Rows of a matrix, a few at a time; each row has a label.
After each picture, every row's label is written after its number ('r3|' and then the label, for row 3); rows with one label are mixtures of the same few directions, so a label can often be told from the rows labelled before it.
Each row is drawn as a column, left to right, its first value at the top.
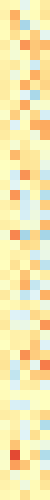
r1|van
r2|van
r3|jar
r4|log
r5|van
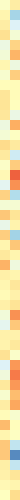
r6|van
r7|van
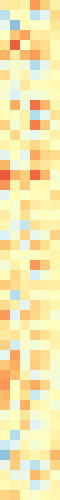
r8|van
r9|jar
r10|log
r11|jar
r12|jar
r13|van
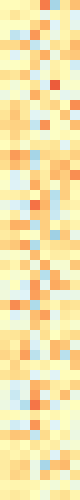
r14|log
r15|log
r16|log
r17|log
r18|jar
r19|jar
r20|van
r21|jar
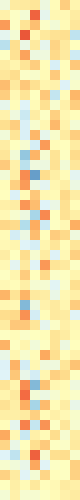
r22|jar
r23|van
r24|log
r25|van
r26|van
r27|log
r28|jar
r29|log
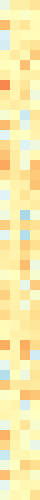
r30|jar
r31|jar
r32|log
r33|van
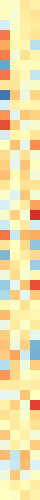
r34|log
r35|van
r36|van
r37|log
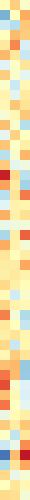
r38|van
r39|jar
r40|van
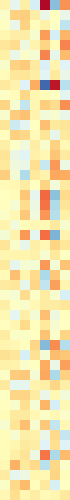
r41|jar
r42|jar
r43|jar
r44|jar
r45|jar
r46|jar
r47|jar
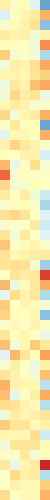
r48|van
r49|van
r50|van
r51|jar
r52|jar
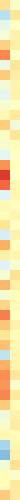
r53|van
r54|jar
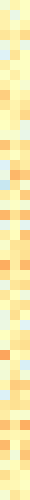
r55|van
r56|van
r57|van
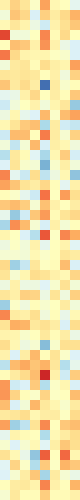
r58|log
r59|van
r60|van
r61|van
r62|jar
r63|van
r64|van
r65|jar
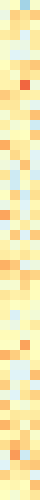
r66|van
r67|van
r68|jar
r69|jar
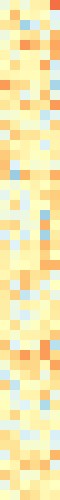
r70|jar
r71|van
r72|jar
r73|jar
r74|log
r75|jar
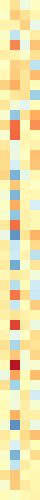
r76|jar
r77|van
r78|jar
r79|log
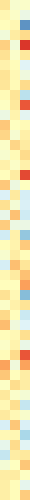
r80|van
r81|van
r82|jar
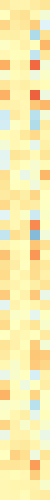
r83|log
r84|van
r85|van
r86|log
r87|jar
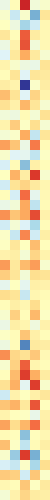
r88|van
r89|van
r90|jar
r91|van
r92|jar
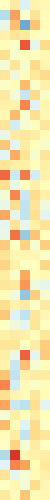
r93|van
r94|van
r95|jar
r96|jar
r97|log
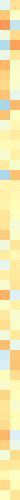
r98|jar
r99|jar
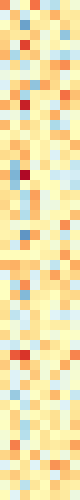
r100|jar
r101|van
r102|jar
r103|jar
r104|jar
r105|jar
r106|log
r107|van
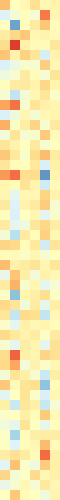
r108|jar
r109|jar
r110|log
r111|jar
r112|van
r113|log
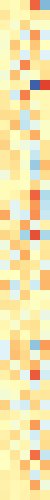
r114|log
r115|log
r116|log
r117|jar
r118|jar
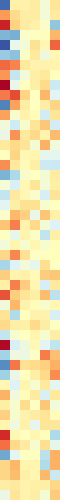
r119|jar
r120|log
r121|log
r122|van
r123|van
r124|jar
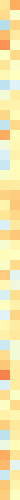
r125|jar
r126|jar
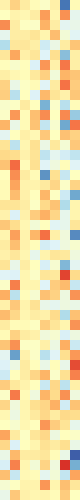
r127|jar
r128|van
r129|jar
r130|log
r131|jar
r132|log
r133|jar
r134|van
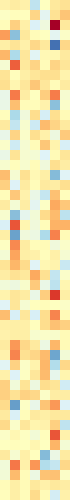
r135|log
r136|log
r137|log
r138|jar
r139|van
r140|jar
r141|van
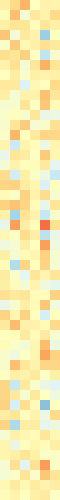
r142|log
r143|van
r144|jar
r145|jar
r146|log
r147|van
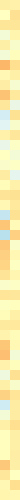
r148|log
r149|jar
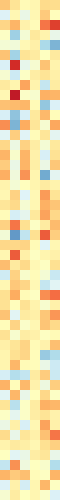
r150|jar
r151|log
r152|jar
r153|log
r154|jar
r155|jar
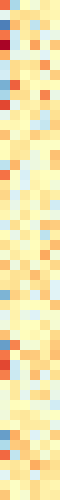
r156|jar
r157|jar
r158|van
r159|jar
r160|log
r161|log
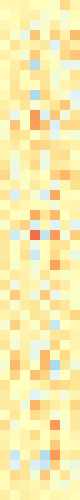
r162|van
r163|van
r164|log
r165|log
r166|van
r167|van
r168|jar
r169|log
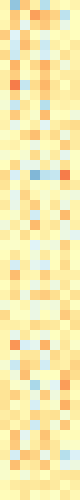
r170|log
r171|jar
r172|jar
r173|van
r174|jar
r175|van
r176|van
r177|van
